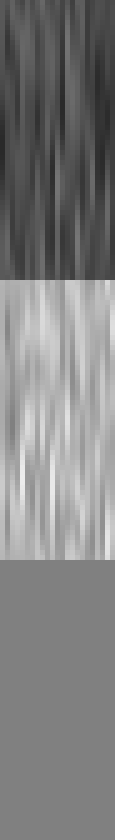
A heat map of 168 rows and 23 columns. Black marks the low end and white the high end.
The table splits into 3 rows of 1 panel. Panel 1,1: low, streaked downward. Panel 2,1: high, streaked downward. Panel 3,1: middling, flat.
